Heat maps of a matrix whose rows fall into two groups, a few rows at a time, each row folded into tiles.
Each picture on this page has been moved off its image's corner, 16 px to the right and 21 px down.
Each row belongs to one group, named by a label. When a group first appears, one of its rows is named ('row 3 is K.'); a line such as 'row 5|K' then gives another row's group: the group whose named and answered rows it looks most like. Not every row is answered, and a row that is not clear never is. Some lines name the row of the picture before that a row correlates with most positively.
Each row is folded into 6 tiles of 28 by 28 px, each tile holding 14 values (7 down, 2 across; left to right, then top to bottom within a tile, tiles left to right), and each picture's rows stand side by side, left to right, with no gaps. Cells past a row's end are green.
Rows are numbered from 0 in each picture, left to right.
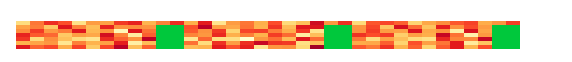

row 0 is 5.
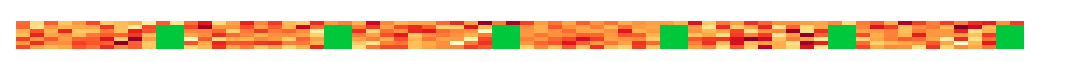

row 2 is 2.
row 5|2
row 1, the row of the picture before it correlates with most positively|1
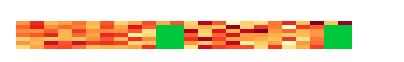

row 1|2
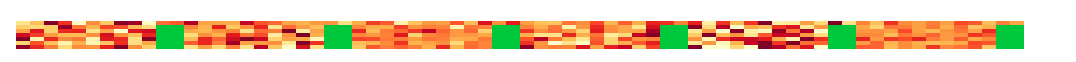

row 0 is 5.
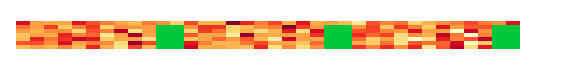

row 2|5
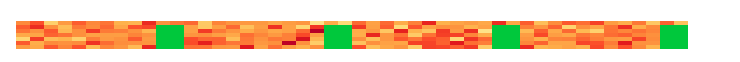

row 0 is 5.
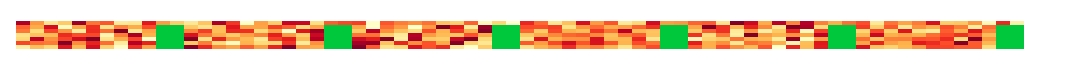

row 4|2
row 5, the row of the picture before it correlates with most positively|3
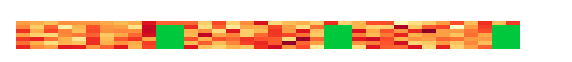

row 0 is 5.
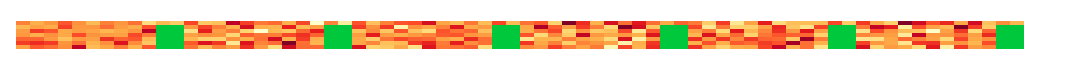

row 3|2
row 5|2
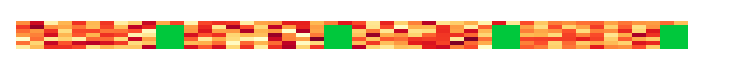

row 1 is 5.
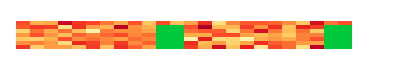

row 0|2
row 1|5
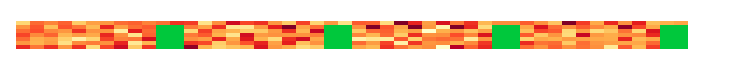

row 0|5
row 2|2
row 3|2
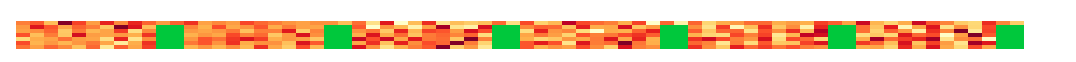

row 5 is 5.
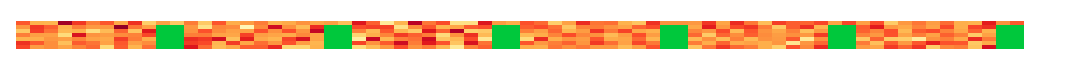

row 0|2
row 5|5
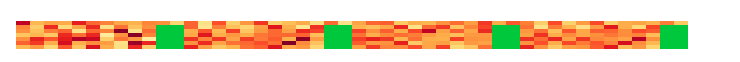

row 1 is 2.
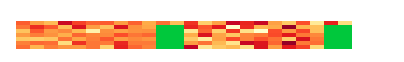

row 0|2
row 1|2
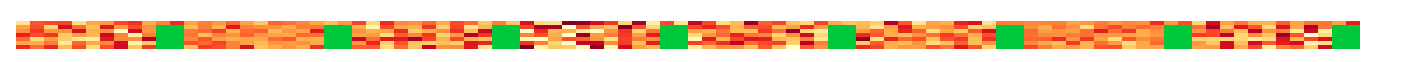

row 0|5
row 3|2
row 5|5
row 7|5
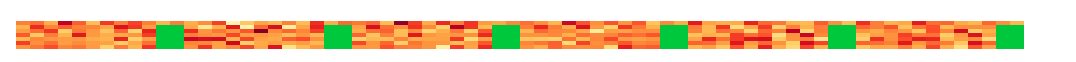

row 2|2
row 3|2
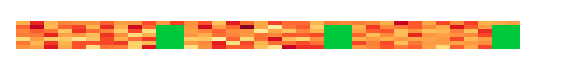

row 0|5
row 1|2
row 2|2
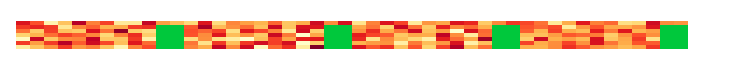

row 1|5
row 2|5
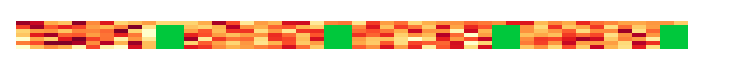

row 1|5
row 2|5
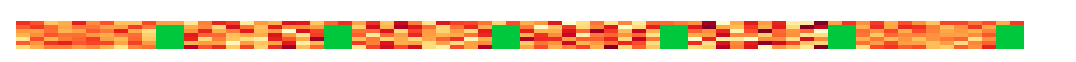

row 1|5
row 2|2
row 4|5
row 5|2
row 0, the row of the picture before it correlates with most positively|0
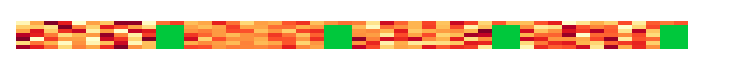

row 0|5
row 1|5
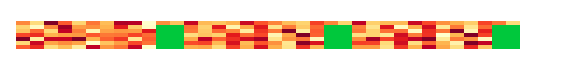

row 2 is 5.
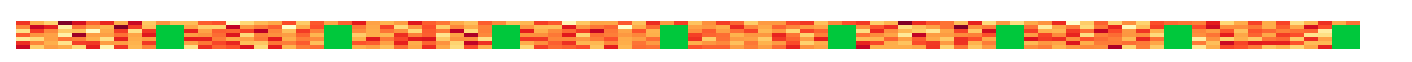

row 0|2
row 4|5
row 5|2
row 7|5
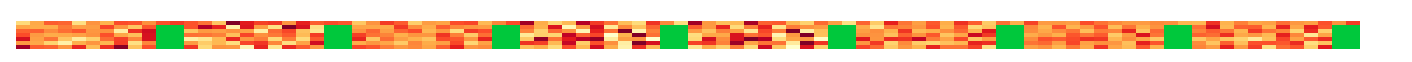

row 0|5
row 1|2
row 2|5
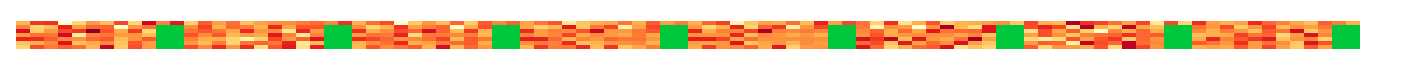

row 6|2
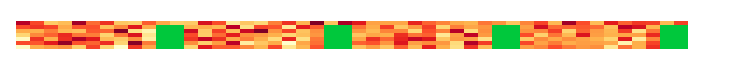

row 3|2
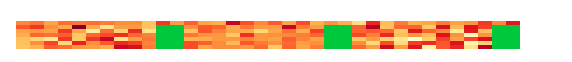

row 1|2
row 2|5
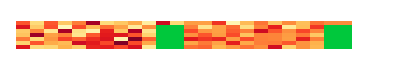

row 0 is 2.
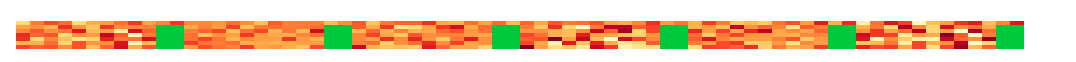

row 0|5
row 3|2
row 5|5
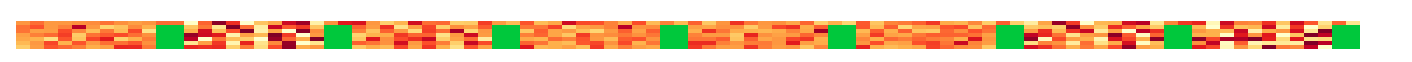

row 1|5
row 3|2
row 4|2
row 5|2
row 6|5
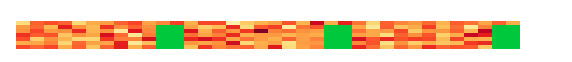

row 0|5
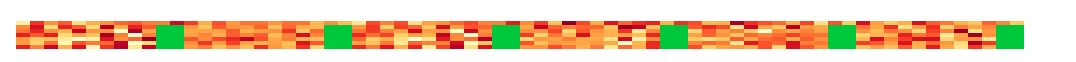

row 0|5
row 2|5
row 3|2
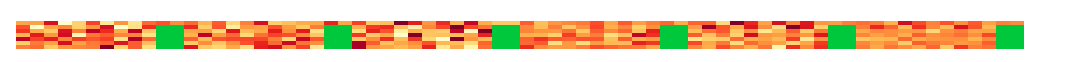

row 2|2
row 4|2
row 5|2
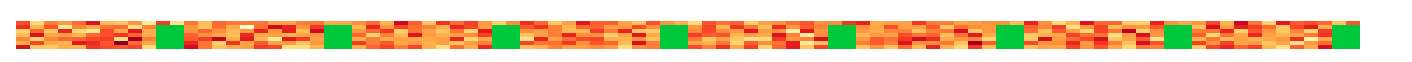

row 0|2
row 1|2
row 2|2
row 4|5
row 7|2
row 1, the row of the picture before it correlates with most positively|2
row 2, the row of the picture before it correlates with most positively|4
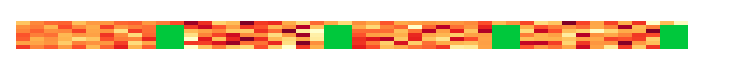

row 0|5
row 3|2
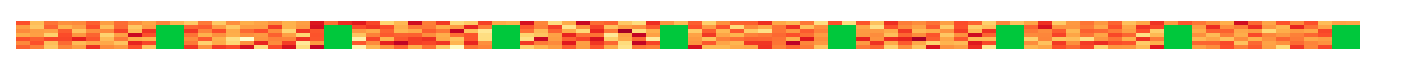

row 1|5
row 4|2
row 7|2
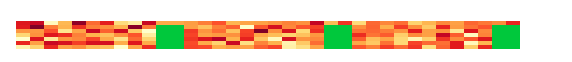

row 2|5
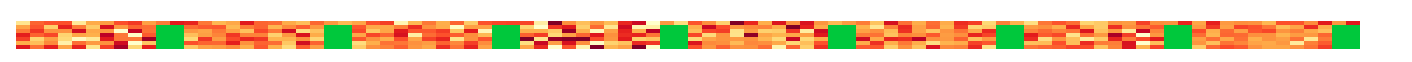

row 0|5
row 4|2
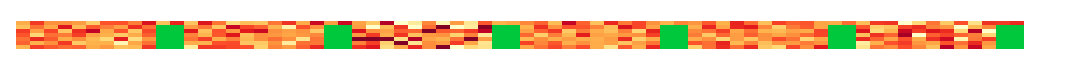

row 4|2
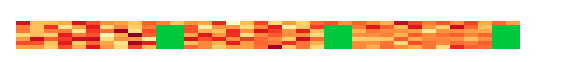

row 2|2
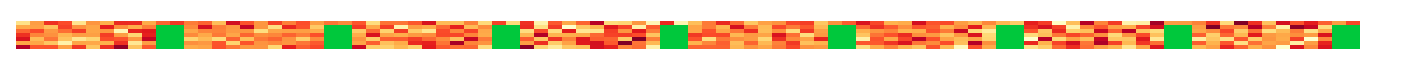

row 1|2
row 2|2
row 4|5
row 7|2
